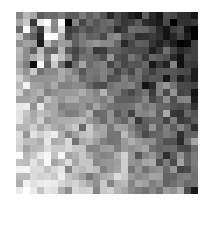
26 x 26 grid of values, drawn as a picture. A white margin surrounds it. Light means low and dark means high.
Ninth with the highest average: top right. Odd patch: rougher, in the top left. Roughest part: top left. Slope: up to the top right. Average level on the scale: 50%. Grain: fine. Mirror symmetry: none.
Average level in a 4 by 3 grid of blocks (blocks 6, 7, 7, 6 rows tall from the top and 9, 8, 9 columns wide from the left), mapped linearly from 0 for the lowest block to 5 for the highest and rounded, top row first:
2 4 5 / 2 3 4 / 1 2 3 / 0 1 3
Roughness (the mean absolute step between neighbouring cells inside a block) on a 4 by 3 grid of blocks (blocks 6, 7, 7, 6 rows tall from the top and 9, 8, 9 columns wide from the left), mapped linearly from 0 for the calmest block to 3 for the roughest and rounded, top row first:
3 0 0
1 0 1
0 0 0
0 0 0
